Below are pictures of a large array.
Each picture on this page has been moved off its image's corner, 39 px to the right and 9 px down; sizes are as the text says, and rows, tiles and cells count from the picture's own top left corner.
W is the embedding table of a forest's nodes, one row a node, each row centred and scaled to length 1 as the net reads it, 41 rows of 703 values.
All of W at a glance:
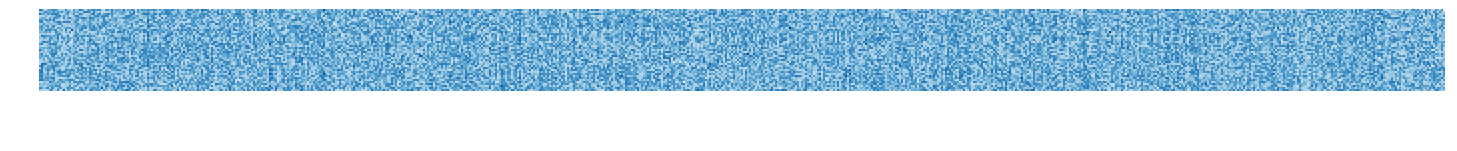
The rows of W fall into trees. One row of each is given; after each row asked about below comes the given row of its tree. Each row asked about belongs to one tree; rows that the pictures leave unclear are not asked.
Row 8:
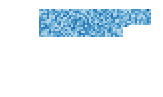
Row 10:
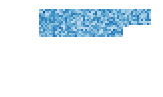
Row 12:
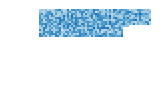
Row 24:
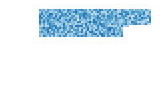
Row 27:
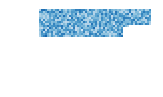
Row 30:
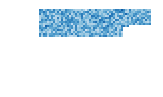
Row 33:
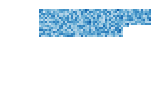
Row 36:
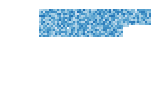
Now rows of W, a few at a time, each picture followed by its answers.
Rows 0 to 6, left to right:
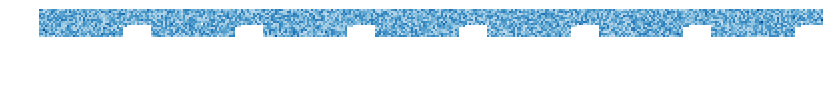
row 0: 10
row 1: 27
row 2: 10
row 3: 12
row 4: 36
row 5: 8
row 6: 33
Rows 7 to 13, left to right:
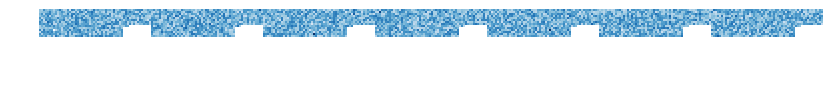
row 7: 12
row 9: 30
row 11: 24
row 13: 27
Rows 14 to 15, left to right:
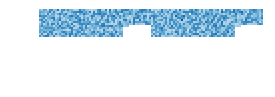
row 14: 36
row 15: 36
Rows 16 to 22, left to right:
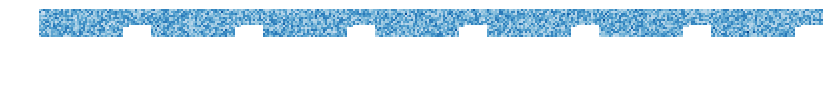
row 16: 27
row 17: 10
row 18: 12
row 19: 24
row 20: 10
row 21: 24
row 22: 10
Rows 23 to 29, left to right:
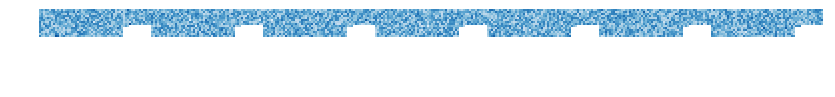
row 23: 8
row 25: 36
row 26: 24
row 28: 10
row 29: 8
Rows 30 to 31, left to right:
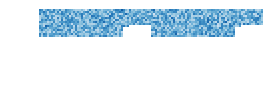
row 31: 33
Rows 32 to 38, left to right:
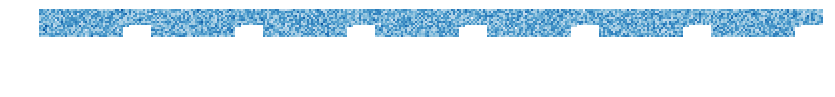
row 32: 30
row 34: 8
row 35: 30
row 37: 12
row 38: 24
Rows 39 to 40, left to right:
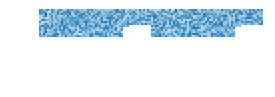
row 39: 30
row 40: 36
